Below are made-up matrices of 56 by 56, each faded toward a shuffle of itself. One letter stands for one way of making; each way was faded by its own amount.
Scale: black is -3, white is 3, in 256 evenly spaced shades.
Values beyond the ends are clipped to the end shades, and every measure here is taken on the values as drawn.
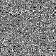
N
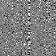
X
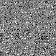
N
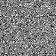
N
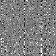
X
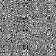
X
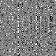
X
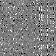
X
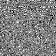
N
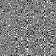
X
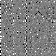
X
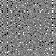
X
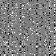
X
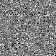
N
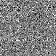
N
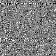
N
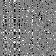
X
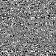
N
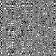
X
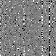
X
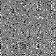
X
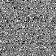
N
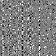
X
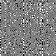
X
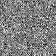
N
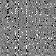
X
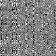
X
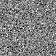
N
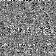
N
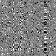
X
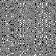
X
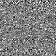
N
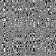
X
